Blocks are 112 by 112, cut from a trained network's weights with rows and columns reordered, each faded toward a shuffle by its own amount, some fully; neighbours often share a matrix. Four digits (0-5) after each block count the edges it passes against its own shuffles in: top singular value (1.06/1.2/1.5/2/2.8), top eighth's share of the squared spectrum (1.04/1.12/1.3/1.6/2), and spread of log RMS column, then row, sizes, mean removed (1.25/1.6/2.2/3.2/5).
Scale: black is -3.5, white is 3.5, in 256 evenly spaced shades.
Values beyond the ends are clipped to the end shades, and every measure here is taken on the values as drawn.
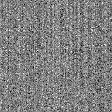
3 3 0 2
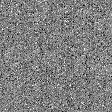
1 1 0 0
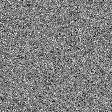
0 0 0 0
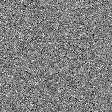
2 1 0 0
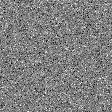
0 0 0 0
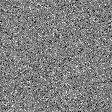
0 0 0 0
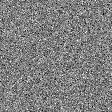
0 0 0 0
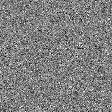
2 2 0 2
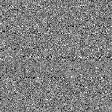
3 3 1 3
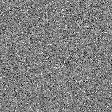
1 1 0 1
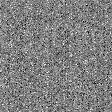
2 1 0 0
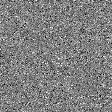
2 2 0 2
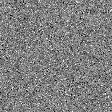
1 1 0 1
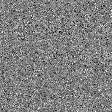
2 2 0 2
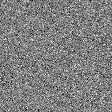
2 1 0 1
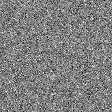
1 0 0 0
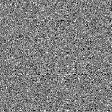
3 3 2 2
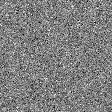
1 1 0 0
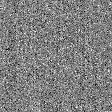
2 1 0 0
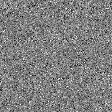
2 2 0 2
